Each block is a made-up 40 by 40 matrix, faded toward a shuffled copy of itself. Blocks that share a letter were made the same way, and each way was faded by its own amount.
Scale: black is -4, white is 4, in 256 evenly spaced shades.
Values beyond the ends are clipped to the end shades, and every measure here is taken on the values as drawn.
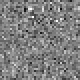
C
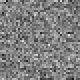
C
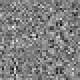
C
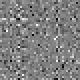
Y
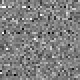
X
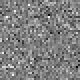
X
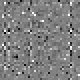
Y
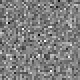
C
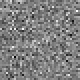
C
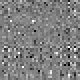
Y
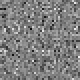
C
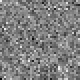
C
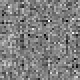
C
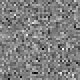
C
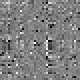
Y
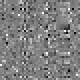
Y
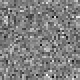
C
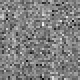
C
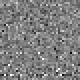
X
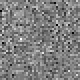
C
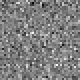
X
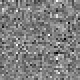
C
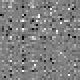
Y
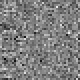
C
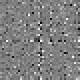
Y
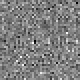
C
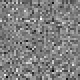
C
